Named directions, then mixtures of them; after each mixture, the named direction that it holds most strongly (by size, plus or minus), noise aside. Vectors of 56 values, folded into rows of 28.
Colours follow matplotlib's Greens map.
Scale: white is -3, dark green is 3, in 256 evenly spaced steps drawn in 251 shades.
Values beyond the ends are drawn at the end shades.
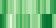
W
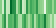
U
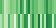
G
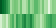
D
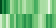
D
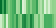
D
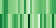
G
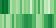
D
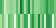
G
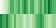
D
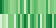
G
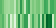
G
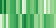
D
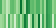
G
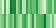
U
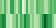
W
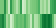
W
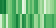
D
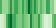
W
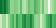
D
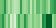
W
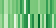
G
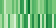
G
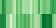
W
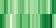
W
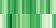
W
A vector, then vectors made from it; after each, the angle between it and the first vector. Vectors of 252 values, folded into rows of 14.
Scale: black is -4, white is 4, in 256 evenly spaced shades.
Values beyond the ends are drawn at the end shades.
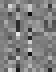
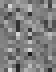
nearly parallel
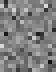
partly aligned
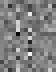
nearly opposite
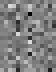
nearly parallel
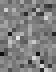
orthogonal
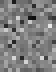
orthogonal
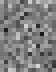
partly aligned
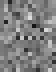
partly opposed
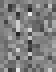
nearly opposite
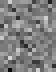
partly opposed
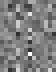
nearly opposite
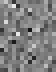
partly aligned
